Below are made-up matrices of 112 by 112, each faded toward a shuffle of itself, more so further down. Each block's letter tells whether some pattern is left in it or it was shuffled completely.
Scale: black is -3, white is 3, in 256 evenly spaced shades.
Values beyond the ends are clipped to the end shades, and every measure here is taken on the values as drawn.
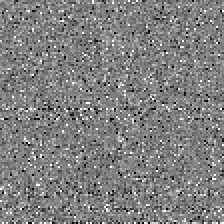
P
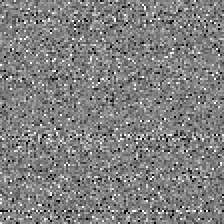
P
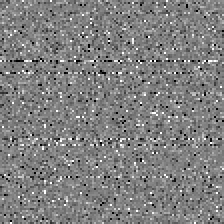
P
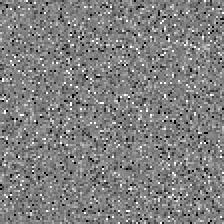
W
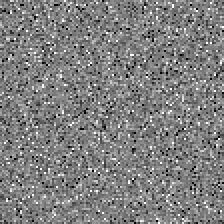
W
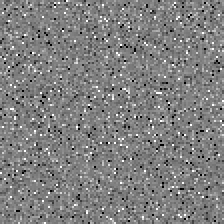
W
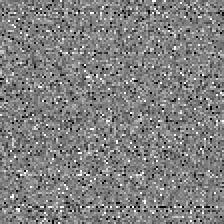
P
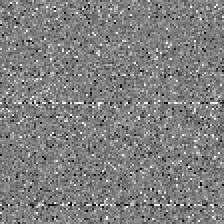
P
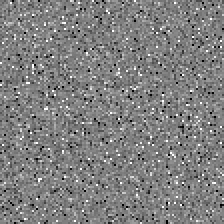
W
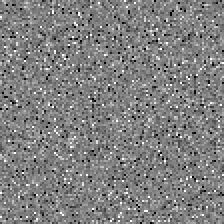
W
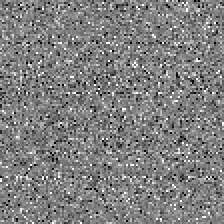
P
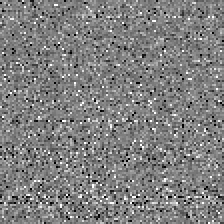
P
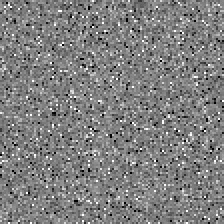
W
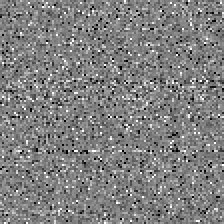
P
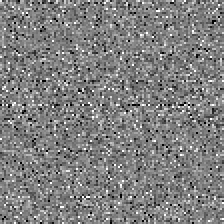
P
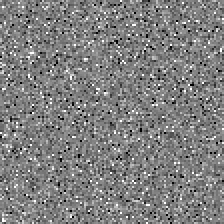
W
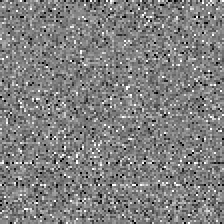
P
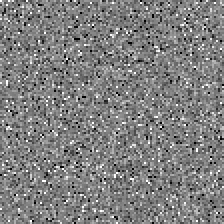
W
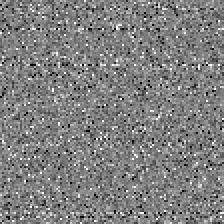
P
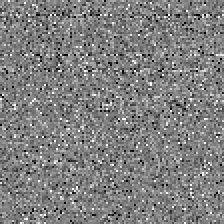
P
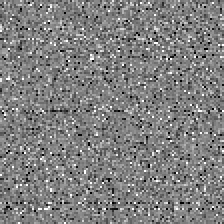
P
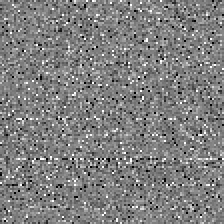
P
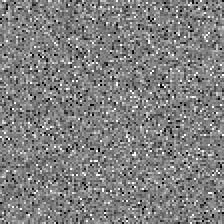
W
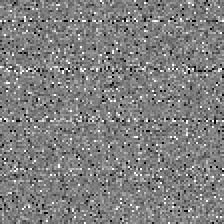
P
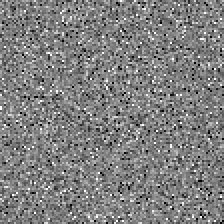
W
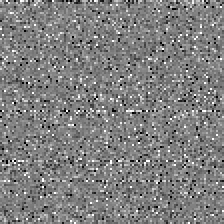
P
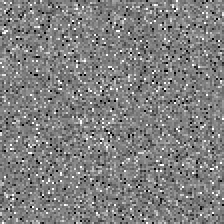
W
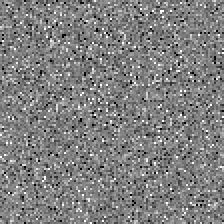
W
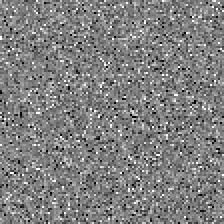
W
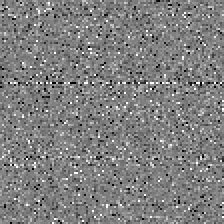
P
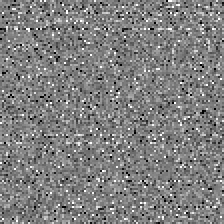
P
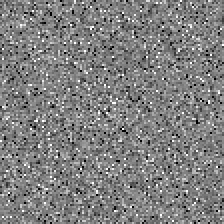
W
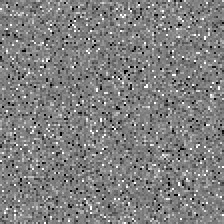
W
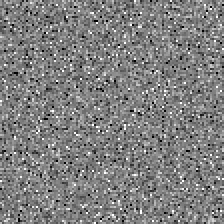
W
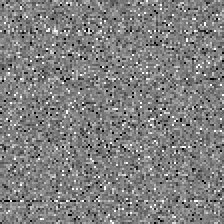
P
